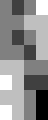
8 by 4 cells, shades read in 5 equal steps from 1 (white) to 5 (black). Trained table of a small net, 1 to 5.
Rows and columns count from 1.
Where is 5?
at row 7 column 4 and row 8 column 4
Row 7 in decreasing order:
5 3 2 2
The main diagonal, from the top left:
3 3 3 2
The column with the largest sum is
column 3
